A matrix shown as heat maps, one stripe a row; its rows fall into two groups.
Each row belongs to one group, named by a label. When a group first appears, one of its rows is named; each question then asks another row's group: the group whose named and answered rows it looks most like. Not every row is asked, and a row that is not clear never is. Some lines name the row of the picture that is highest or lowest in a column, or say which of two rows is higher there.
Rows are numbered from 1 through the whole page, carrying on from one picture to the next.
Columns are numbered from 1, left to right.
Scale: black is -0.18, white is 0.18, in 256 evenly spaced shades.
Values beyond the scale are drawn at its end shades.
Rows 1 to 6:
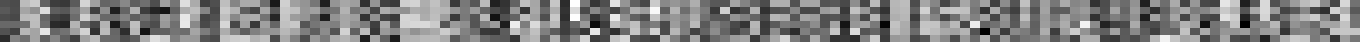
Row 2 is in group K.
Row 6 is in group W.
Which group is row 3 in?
W
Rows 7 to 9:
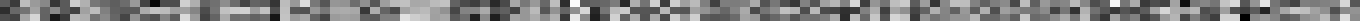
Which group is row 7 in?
K
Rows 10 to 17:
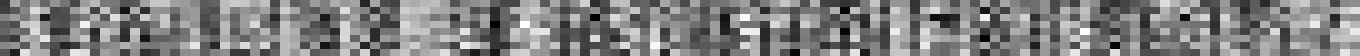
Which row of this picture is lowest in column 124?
10
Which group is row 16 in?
W
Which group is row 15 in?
K
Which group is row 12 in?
W
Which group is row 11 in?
K
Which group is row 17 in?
K
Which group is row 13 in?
W
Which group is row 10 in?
W
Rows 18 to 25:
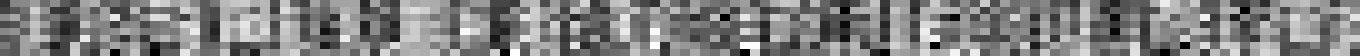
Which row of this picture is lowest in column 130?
24
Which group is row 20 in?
W
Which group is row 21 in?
W
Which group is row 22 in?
W
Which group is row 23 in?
W
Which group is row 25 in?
K
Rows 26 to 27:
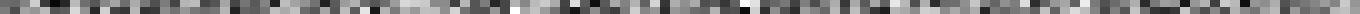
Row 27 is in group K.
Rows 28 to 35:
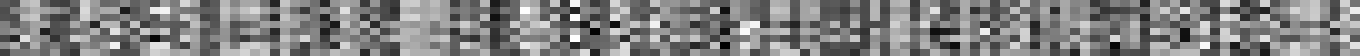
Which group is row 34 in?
W
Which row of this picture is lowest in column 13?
29
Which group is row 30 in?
W
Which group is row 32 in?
W
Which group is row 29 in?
W
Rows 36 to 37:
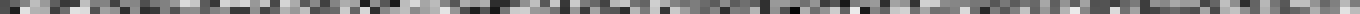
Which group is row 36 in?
W
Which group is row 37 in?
K
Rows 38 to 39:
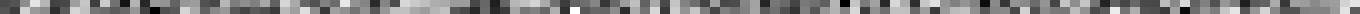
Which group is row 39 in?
K
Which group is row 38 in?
K
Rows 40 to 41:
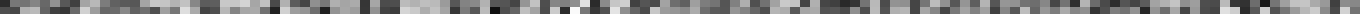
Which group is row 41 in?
W
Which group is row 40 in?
W
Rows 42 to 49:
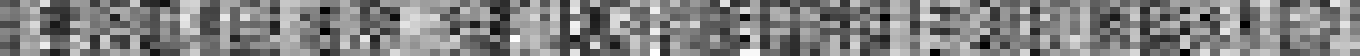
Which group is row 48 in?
K
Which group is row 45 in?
K
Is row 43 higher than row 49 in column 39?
No
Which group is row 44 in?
W
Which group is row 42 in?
K
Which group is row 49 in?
K
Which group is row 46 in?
W
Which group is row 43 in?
W
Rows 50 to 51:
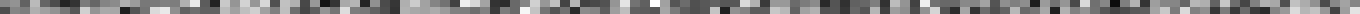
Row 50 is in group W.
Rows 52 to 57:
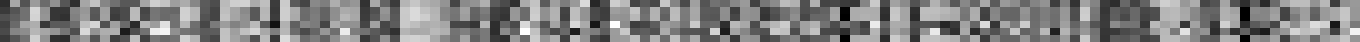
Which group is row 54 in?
K
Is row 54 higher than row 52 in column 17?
No
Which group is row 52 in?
W
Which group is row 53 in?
K
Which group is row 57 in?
K
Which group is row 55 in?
W
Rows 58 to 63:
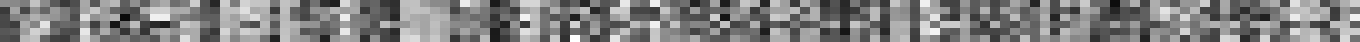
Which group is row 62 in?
W
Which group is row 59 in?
W
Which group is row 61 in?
K
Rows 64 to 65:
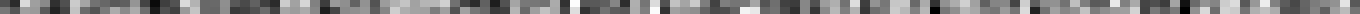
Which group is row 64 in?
K
